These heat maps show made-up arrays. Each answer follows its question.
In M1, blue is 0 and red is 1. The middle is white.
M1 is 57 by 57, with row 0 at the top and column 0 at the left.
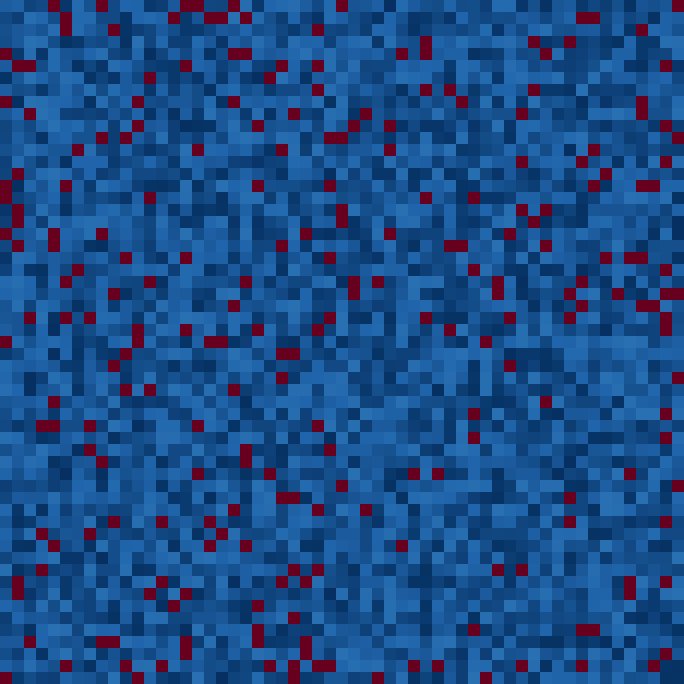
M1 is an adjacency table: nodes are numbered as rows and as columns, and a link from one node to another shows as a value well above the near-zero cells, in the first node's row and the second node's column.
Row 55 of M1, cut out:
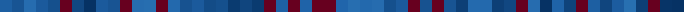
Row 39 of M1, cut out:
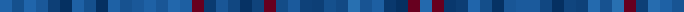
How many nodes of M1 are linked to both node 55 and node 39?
3
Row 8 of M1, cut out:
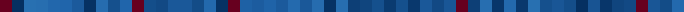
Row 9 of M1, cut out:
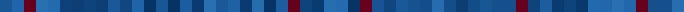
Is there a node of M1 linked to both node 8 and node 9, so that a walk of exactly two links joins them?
yes
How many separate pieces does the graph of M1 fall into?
2
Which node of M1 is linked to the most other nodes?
node 55
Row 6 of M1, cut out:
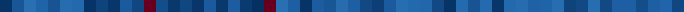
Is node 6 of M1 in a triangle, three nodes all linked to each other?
no
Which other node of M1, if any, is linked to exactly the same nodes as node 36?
node 34
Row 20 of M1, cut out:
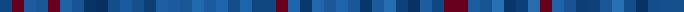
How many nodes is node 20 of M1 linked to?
6
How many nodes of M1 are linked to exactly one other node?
1
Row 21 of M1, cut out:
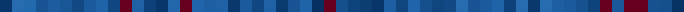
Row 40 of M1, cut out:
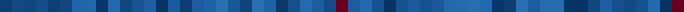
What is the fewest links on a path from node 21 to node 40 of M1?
4
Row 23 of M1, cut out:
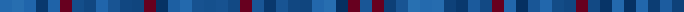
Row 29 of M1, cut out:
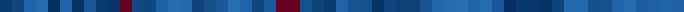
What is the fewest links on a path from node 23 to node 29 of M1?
1
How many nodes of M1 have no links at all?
1
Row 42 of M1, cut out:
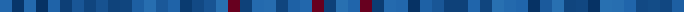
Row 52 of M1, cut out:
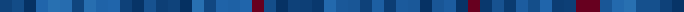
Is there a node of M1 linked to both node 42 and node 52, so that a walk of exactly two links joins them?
no
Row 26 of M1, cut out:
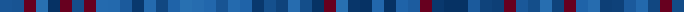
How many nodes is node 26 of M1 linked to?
8
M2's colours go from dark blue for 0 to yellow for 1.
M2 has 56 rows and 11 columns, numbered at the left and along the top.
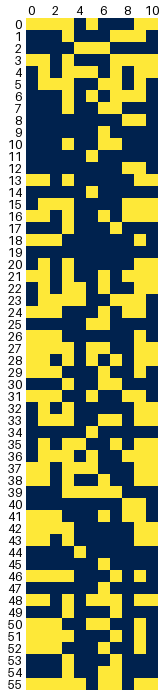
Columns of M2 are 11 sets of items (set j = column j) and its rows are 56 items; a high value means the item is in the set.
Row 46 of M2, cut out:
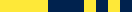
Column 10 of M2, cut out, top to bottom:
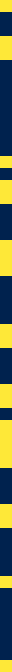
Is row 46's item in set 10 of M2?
no
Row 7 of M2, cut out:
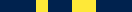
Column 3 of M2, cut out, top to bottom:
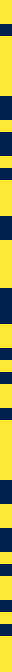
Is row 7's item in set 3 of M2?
yes
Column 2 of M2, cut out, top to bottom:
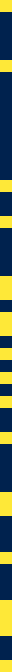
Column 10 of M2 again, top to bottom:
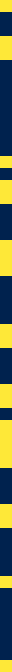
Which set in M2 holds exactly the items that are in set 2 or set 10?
1
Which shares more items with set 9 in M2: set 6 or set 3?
set 3
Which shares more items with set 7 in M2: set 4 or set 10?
set 10
